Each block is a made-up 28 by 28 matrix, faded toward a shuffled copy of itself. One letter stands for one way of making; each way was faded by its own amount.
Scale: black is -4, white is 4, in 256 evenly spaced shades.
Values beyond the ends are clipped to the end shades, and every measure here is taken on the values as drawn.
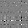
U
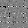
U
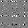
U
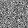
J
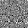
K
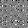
U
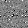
K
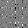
U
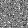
J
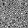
K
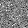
J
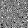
K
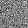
J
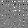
U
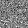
J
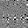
U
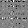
U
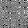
U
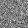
J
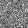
J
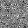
K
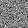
J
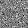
J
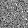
J
